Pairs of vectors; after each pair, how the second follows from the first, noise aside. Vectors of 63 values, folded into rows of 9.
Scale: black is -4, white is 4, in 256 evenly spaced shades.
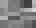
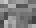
wrapped around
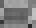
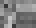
wrapped around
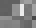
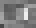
wrapped around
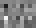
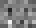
wrapped around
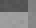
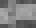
wrapped around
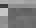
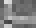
wrapped around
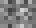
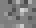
partly zeroed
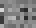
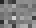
wrapped around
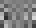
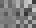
wrapped around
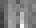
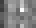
wrapped around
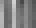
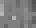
partly zeroed
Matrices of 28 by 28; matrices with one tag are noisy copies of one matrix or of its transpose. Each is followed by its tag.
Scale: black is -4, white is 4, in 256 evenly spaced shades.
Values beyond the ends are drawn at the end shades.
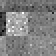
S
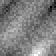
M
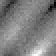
M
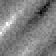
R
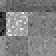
S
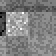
S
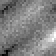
M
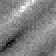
R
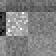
S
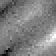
M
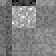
S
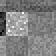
S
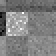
S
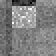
S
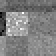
S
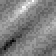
R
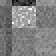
S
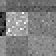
S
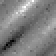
R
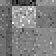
S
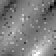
M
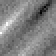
R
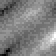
M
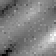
M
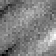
M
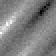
R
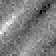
R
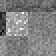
S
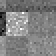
S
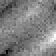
M
